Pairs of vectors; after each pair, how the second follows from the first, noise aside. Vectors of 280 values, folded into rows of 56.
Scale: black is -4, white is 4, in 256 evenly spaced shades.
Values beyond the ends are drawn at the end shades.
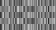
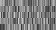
sign-scrambled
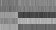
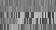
sign-scrambled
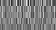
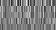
copied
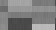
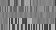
sign-scrambled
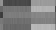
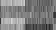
reversed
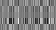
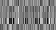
copied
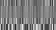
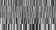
sign-scrambled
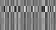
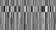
copied
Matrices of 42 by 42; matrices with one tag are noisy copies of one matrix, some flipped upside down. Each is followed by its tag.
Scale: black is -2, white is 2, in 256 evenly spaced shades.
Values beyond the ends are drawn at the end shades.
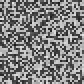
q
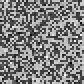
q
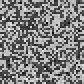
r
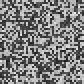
r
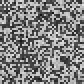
r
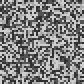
r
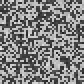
r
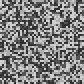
r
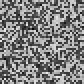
r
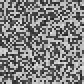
q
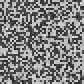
q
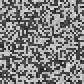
r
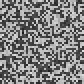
r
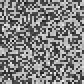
q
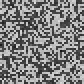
r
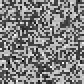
r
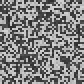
r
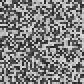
q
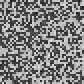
q
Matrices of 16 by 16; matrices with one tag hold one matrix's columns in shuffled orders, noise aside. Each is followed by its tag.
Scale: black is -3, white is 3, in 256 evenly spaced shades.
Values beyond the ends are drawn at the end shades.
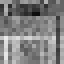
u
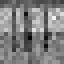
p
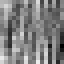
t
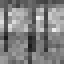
p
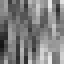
t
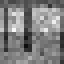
p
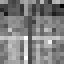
u
